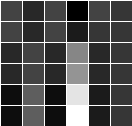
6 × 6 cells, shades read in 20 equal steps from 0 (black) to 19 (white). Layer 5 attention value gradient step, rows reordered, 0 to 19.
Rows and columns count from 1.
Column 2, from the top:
3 3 5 5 7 7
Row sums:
22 23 28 29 32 34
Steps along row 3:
up down up down up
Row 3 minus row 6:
2 -2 2 -9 1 0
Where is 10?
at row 3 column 4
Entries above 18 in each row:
0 0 0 0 0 1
